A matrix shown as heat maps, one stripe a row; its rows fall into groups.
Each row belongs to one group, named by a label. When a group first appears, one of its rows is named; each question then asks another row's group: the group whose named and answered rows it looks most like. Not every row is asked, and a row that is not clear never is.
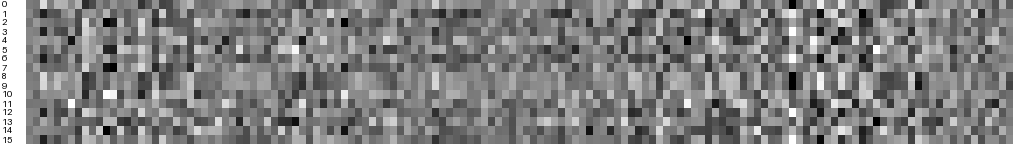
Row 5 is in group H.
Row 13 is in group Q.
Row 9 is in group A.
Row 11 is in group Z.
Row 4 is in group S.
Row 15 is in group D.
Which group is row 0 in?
A
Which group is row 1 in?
D
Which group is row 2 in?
H
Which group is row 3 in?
D
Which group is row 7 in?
H
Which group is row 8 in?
A
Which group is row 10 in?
Q
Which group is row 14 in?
H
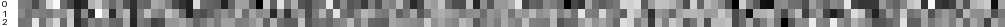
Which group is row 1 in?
Q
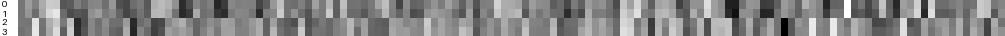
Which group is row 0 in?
S
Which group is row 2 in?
A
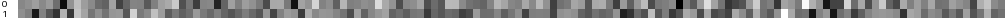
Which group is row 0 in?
S
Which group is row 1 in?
D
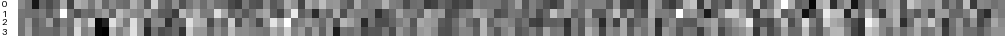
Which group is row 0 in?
D
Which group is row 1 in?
Z
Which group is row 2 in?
H
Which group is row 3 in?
H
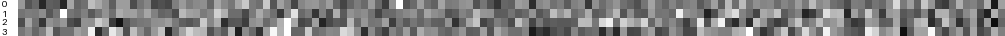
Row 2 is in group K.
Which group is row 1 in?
Z
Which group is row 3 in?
H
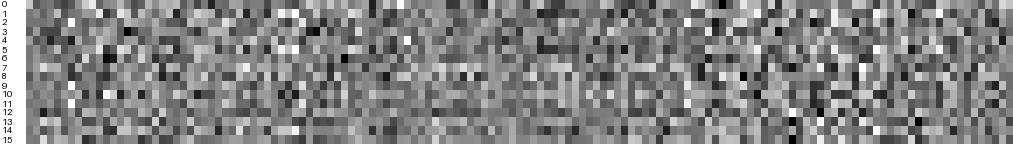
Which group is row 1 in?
H
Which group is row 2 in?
Z
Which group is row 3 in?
K
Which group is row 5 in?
H
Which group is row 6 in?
H
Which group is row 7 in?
A
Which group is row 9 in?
Z
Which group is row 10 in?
Q
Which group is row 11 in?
Z
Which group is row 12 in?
D
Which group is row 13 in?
A
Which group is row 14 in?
H
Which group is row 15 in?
A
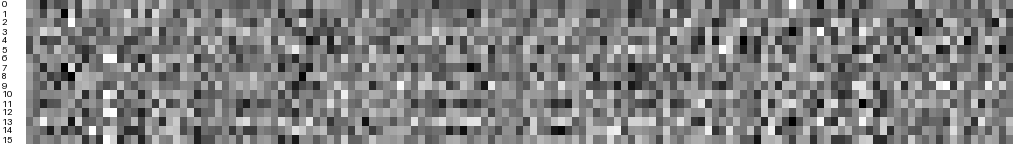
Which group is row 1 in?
D
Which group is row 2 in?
Z
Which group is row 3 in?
A
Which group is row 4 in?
K
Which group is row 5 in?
K
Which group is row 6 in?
Q
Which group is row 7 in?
D
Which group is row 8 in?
S
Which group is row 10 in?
Q
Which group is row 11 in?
D
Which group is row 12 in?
Q
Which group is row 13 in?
A
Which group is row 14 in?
K
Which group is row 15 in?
Q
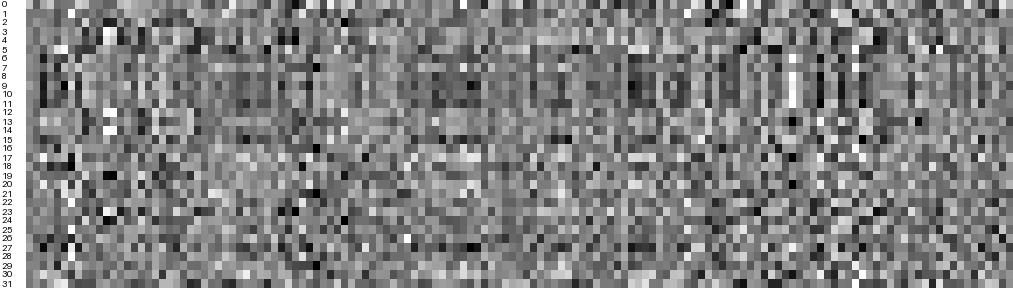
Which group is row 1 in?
Z
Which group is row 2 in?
H
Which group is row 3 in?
Q
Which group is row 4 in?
Q
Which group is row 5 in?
S
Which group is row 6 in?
D
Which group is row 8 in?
D
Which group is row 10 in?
D
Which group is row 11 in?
D
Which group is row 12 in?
Q
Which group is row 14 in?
Q
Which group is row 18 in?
S
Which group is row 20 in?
A
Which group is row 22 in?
Z
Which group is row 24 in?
H
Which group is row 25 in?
Z
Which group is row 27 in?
D
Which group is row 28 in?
Z
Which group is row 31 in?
S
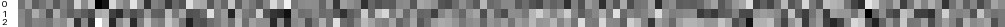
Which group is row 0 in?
H
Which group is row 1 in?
Q
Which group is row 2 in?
Q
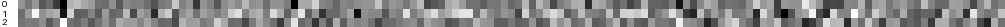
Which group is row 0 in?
S
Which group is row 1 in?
A
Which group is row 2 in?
Z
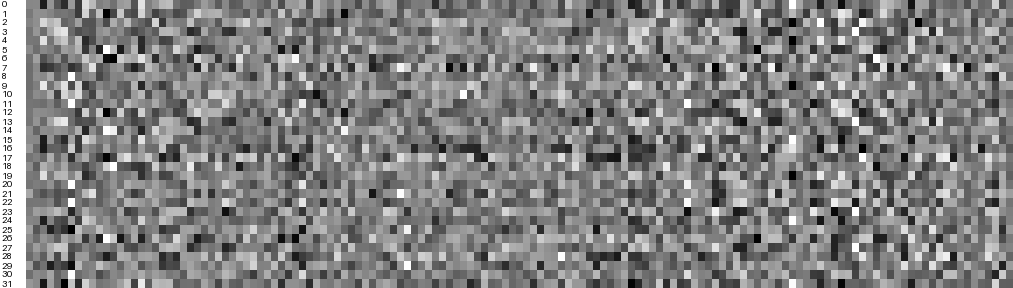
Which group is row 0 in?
D
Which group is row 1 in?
H
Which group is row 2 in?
A
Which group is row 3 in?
S
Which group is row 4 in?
A
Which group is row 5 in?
Q
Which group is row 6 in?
H
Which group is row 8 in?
Z
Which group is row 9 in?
A
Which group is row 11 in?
Z
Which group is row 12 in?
H
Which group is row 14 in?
Q
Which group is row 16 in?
D
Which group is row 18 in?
Q
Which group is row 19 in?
A
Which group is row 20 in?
Z
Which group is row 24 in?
D
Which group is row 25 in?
S
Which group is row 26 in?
Q
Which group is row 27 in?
S
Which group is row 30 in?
Z
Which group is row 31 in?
D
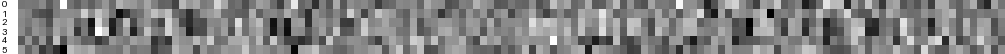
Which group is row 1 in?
K
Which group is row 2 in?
Q
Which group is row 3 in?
Q
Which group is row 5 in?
S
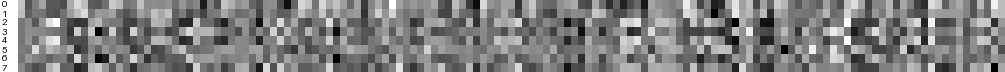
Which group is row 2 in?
S
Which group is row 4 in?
S
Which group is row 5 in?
A
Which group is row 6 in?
H
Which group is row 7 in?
S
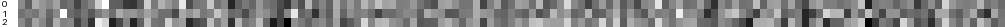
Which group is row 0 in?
Q
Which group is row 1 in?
Z
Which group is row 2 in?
Q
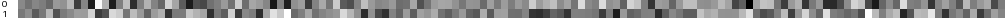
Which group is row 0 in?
Q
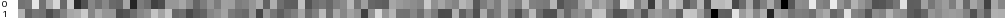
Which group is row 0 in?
A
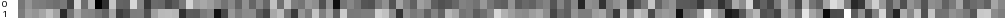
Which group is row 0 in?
H
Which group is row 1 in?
S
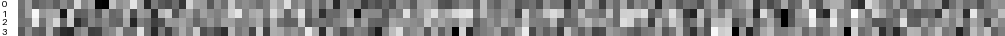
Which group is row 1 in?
A
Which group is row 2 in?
A
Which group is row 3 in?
K
